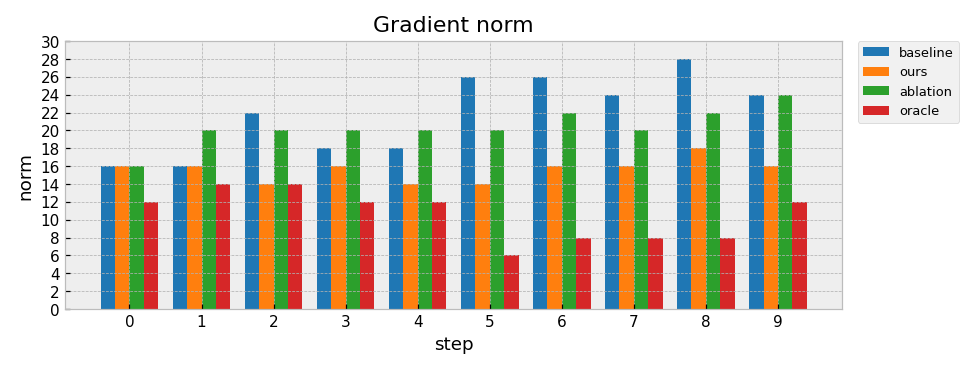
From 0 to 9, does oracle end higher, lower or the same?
the same
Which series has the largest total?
baseline
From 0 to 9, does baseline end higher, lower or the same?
higher
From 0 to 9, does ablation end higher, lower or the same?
higher
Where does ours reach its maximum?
8
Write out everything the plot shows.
Title: Gradient norm
x-axis: step, ticks 0 1 2 3 4 5 6 7 8 9
y-axis: norm, ticks 0 2 4 6 8 10 12 14 16 18 20 22 24 26 28 30
Legend: baseline, ours, ablation, oracle
Values:
baseline: 16 16 22 18 18 26 26 24 28 24
ours: 16 16 14 16 14 14 16 16 18 16
ablation: 16 20 20 20 20 20 22 20 22 24
oracle: 12 14 14 12 12 6 8 8 8 12
